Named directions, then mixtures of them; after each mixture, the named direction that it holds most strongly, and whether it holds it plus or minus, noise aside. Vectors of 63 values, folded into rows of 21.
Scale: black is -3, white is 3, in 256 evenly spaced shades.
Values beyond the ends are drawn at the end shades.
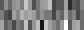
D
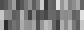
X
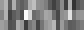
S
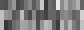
X, plus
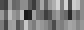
S, minus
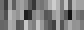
S, minus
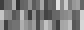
X, plus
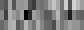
S, minus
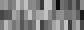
X, minus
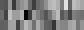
S, minus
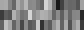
X, minus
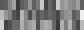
X, plus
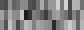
S, minus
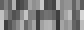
X, plus
